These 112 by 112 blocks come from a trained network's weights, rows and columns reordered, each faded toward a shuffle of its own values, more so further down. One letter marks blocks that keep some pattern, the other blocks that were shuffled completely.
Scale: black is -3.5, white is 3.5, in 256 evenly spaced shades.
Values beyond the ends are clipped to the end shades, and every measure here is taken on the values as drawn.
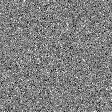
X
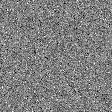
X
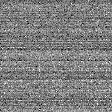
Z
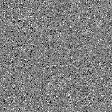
Z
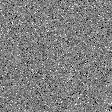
X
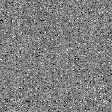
Z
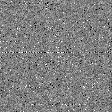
Z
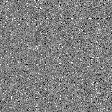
Z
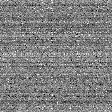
Z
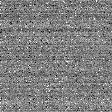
Z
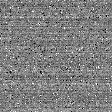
Z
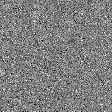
Z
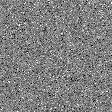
X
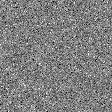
X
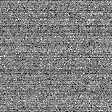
Z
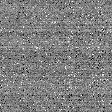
Z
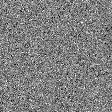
X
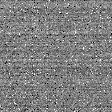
Z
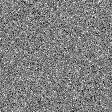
X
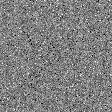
X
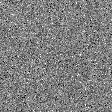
X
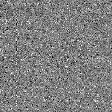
Z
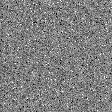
Z
